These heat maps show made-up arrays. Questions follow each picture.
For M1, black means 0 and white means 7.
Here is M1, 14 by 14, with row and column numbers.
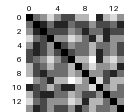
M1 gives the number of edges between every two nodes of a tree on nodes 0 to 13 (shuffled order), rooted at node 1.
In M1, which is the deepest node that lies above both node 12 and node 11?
2
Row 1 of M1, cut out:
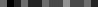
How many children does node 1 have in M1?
4
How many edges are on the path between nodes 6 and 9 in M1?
7
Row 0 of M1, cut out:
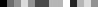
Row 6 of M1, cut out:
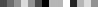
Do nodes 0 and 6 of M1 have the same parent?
yes
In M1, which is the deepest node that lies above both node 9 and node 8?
2
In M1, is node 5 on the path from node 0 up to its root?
yes
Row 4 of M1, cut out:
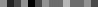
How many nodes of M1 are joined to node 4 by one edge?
1
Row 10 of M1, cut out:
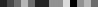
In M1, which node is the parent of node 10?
5
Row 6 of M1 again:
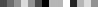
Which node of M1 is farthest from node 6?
9
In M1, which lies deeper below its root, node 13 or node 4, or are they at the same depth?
the same depth
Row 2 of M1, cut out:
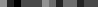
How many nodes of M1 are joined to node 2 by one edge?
3
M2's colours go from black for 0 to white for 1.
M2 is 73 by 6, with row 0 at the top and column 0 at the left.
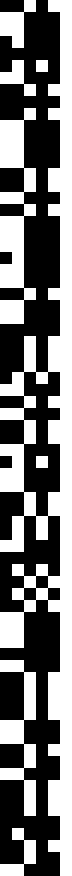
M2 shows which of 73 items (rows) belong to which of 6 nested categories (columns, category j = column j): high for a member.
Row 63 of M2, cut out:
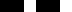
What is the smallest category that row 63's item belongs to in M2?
2
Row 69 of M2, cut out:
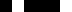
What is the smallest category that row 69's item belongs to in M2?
1
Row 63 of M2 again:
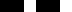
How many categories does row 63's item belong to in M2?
2
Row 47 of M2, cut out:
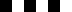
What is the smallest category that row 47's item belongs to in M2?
3
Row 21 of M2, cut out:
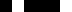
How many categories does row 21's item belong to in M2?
2
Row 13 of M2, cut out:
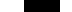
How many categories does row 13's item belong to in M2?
3
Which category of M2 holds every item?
5
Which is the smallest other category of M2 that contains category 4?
2
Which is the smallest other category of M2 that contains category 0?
1
